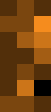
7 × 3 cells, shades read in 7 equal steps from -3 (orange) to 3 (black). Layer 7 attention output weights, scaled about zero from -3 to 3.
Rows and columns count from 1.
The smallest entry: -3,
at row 2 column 3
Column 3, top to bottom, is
1 -3 -2 -1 1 3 1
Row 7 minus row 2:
0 0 4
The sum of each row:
2 -3 -2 1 2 2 1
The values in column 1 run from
0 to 1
